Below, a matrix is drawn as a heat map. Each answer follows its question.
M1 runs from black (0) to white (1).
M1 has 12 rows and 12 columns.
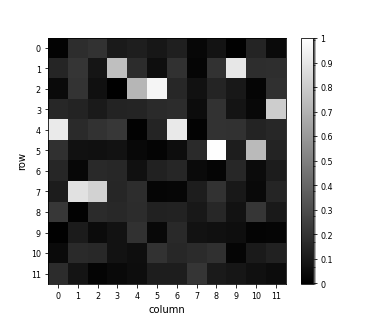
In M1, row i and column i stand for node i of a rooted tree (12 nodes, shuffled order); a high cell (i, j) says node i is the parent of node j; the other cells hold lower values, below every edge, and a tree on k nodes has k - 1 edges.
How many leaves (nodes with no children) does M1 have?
6
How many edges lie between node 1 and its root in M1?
1
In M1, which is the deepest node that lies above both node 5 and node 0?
2
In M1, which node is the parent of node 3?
1
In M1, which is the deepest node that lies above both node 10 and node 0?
2
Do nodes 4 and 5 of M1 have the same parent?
yes
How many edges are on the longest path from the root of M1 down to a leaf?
3
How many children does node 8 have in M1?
0
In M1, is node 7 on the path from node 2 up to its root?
yes
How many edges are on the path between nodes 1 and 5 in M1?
3
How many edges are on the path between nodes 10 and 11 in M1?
6
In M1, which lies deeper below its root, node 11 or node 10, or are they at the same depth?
the same depth
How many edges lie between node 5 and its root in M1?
2
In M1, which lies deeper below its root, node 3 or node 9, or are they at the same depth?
the same depth
